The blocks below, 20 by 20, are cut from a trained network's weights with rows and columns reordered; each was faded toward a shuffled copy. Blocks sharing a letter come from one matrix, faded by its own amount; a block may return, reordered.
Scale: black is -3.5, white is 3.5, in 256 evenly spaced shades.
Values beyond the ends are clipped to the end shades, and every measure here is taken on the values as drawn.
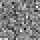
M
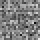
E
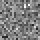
M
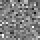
M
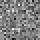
M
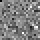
M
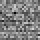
E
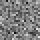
M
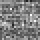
E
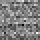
E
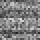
E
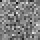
M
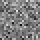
M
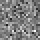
M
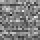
E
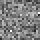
E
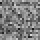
E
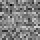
E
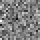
M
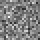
M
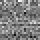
E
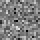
M
